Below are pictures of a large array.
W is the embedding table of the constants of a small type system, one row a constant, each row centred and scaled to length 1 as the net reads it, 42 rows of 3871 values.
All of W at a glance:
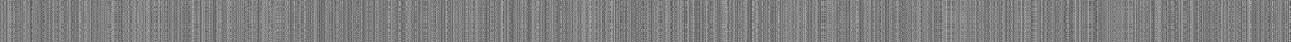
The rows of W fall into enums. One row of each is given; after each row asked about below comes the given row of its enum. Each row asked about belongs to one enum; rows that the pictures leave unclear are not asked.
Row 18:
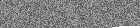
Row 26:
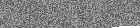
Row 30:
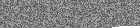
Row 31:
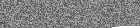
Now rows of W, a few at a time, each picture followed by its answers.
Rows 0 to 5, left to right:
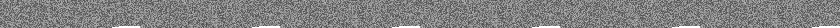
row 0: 30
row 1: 26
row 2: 26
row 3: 26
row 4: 18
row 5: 26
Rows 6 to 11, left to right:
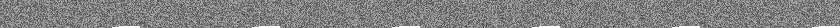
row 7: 31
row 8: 18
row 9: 26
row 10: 18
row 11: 31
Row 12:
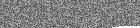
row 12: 30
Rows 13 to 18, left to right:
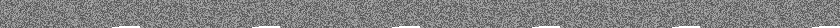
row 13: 18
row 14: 30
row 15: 18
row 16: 30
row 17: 30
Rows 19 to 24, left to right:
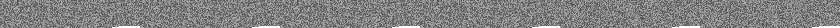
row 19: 30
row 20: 30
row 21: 30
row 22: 30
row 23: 18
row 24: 26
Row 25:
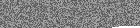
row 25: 30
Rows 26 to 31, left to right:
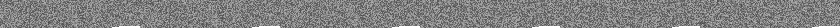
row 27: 26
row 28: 18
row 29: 30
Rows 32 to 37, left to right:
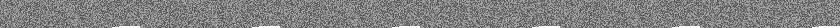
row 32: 18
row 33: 26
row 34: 18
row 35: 30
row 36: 18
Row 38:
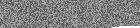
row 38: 26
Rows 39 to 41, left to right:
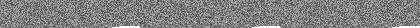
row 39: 18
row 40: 31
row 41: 18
